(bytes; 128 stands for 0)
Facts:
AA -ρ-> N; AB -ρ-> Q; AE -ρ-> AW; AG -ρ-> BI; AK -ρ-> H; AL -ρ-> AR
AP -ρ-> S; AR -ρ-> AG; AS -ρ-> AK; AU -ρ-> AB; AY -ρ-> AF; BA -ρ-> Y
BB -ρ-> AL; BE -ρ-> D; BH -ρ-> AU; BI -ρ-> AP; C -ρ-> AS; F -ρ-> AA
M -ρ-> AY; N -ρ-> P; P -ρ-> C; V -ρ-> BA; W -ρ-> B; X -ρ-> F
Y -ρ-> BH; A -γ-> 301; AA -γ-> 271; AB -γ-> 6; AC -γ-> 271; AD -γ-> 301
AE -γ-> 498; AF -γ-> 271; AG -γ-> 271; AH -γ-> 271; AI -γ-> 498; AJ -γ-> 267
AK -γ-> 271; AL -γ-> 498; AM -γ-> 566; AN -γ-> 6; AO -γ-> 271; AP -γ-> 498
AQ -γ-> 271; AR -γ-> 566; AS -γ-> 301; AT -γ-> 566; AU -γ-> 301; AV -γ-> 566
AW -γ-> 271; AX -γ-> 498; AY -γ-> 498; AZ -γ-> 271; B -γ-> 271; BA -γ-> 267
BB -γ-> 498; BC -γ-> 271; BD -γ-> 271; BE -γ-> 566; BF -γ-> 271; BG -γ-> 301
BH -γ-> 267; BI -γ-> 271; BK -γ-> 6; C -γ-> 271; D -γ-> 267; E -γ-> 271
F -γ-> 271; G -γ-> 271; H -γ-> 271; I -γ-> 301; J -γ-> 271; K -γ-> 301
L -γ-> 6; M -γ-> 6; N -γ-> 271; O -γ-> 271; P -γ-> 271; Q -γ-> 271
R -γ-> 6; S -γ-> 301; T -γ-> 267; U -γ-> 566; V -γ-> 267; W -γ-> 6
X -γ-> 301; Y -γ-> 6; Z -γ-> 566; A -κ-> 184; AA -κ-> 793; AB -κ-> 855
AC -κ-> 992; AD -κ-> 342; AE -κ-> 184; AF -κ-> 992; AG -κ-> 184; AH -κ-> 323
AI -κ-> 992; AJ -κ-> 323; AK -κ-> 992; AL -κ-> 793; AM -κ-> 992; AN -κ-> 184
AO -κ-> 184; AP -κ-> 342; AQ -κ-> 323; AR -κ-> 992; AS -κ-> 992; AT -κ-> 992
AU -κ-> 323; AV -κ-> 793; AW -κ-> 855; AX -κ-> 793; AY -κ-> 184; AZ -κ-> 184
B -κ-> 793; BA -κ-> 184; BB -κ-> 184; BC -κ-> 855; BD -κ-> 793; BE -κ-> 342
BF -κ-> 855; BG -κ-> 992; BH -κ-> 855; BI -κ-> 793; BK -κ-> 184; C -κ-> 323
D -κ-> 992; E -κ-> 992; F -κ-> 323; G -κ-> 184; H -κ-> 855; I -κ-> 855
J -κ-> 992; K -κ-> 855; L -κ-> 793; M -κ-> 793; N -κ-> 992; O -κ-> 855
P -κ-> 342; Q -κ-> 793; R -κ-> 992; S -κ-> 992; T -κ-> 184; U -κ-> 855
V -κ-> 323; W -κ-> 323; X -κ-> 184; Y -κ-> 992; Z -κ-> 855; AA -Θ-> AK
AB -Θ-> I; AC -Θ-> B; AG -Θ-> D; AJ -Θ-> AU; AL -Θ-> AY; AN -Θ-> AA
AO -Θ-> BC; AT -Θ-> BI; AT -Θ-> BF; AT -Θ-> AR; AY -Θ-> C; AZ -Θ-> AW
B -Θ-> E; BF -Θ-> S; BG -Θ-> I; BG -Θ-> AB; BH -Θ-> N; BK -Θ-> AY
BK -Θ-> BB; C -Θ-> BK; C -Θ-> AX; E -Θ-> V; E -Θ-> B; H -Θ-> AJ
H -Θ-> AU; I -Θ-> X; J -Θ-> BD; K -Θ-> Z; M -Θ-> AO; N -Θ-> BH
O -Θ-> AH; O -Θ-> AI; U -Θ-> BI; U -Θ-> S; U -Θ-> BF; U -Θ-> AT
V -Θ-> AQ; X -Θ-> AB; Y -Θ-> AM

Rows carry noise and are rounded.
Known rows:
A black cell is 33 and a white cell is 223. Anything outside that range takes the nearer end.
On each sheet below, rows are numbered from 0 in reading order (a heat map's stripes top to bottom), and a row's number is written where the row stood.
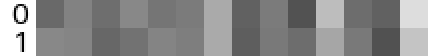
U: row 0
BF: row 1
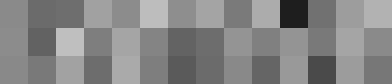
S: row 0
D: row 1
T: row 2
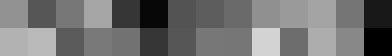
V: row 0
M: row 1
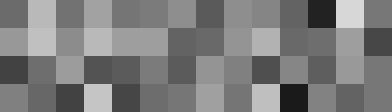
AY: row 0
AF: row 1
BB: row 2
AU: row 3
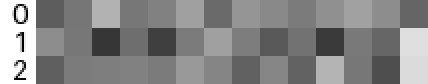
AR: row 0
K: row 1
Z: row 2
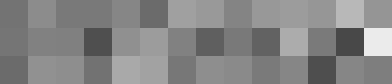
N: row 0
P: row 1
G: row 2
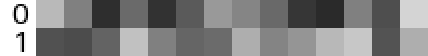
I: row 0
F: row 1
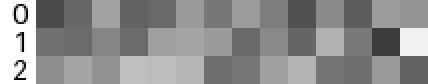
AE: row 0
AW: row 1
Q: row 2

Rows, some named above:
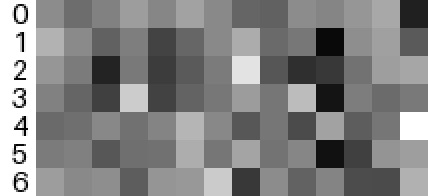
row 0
E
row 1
BG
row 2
X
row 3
AU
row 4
AP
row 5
A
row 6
H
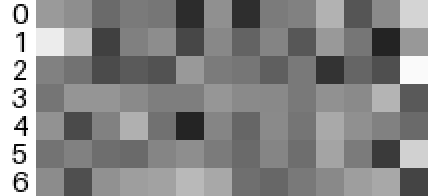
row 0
BH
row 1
AB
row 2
AD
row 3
AT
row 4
AJ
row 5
BC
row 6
B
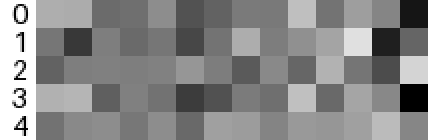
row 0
Y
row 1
W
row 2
Z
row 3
M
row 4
N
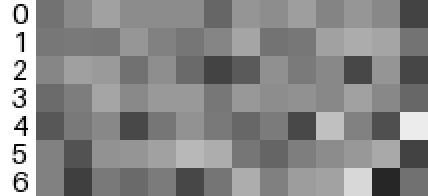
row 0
BD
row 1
AA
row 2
BA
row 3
BI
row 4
BE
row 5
B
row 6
W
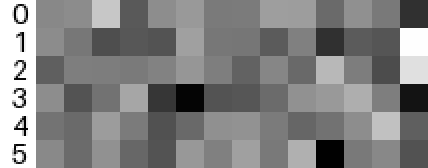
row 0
AK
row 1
AD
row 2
Z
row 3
V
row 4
AL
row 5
AS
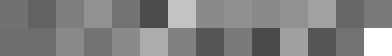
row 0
C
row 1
AP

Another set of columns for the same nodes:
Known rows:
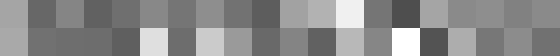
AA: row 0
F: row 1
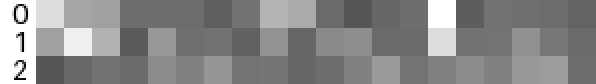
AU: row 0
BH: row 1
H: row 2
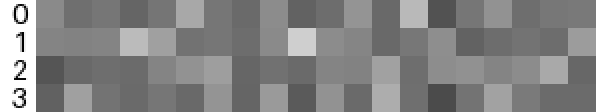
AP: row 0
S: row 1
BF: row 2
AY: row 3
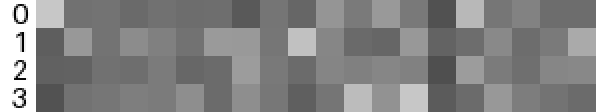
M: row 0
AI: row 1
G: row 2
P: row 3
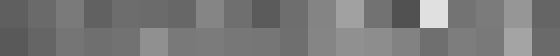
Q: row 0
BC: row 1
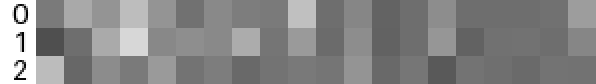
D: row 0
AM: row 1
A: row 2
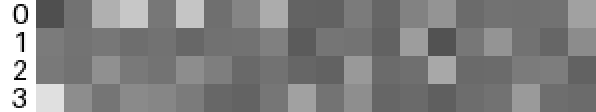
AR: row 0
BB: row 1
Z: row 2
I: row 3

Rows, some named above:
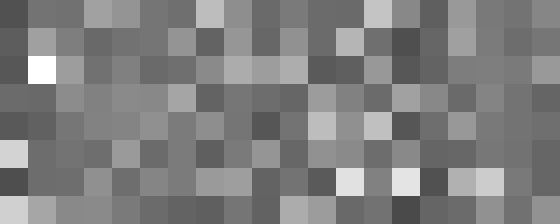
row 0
AK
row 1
AY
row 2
Y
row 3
U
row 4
P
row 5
K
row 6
C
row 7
X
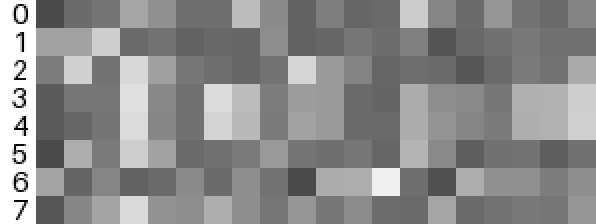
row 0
AK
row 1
BA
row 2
BG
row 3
E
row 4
E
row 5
AS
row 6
AA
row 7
AT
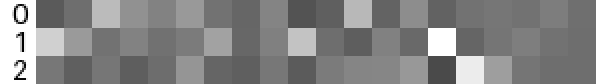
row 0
BE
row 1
AJ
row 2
BI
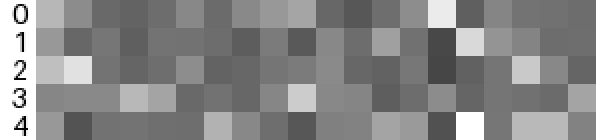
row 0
W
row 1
AL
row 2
AB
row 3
S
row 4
B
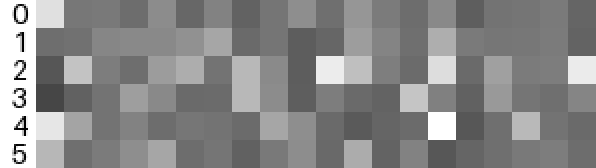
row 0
K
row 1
U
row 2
N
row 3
AK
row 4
V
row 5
AD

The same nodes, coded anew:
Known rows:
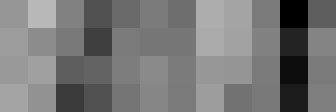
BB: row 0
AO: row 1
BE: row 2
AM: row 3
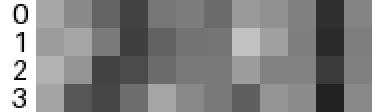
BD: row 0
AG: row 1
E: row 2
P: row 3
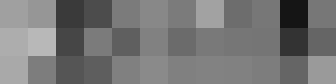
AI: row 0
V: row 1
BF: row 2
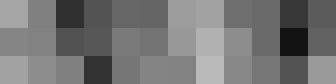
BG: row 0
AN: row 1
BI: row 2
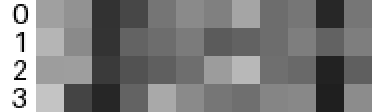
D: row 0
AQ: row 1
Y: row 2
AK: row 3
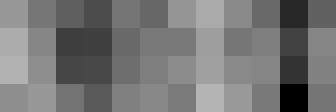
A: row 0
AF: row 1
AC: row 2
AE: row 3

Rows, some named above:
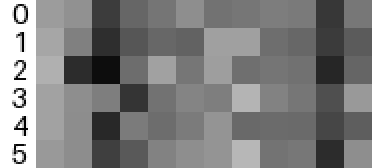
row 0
Z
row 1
BG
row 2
AS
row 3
BI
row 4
W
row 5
AT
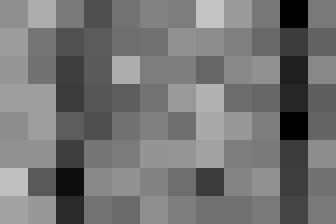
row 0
BA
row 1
AD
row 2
AA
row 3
Y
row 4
AY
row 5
U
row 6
C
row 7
AJ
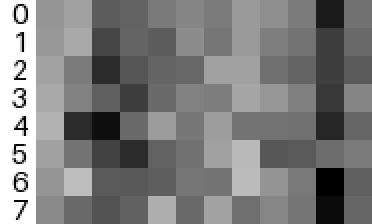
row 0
BE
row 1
BH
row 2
BG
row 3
B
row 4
AS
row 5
S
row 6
AL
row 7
X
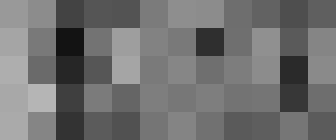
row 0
AB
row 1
F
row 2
N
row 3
V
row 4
AU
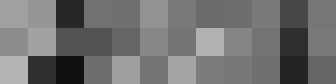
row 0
AJ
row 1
AP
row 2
AS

